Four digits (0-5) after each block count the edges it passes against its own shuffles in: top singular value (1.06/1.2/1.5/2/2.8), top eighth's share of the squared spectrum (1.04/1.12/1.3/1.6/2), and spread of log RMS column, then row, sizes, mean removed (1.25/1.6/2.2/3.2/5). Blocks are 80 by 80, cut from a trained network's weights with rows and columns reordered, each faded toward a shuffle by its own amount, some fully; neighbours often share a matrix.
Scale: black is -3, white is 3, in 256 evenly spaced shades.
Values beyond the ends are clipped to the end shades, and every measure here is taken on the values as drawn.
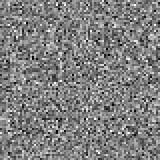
3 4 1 2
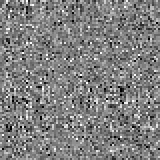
3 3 2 2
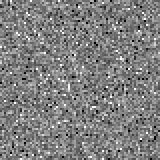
0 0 0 0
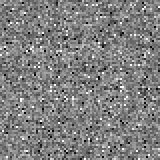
1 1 1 0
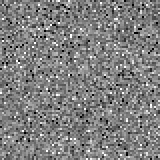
0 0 0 0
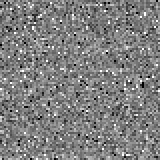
1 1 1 0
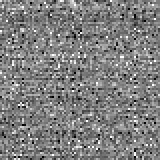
3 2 2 0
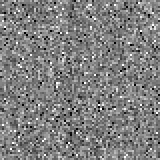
1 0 0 0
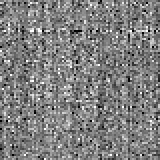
3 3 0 2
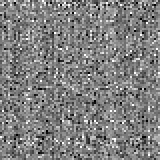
3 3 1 3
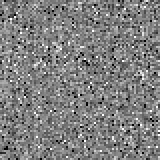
1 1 0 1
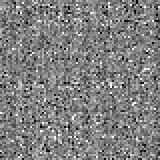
2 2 0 2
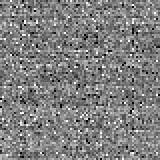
2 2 2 0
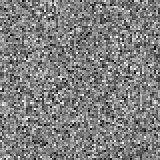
0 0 0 0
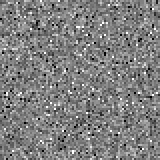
0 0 0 0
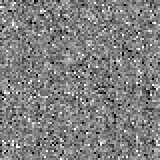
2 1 0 1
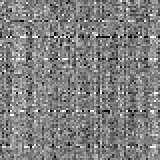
4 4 0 3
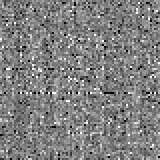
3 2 0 2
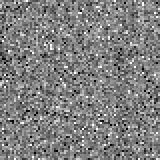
0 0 0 0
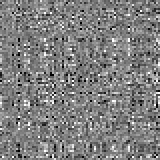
4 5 3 3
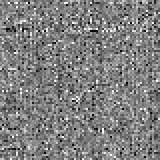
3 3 0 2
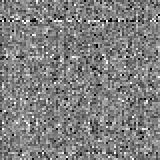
3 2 0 2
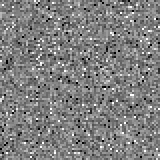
1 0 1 0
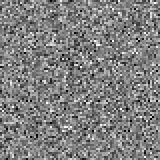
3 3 0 1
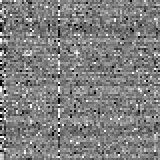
3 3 3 0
